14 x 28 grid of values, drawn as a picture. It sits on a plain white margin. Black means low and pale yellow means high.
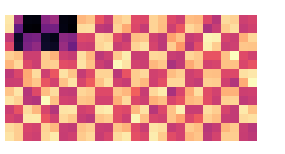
Ninth with the lowest average: top left. Odd patch: lower, in the top left. Average level on the scale: 70%.
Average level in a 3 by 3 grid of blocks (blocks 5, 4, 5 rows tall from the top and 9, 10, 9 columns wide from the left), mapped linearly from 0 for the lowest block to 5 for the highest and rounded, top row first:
0 5 5 / 5 5 5 / 5 5 5
